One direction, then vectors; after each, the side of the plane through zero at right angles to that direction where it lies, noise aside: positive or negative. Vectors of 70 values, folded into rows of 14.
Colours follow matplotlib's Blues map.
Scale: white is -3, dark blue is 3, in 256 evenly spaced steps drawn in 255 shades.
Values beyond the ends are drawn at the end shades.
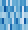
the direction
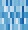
negative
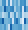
positive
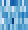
negative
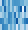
positive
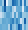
positive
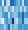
negative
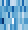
positive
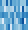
negative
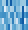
negative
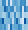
positive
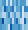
positive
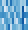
negative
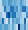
positive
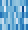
negative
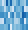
negative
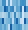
positive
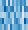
positive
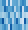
positive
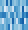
negative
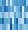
positive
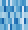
positive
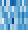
negative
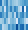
negative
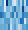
negative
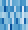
positive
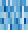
positive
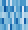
positive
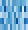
positive
